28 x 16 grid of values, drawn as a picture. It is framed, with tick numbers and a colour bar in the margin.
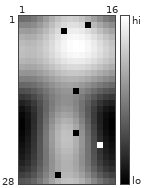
The top left is the calmest part. There are no regular stripes. Six lone cells stand out: one far higher and five far lower than their neighbours. The ninth with the highest average is the top middle.
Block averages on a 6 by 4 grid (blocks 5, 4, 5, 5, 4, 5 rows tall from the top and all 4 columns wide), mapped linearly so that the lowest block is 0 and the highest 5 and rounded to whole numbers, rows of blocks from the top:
3454
4454
2332
0320
0330
1331
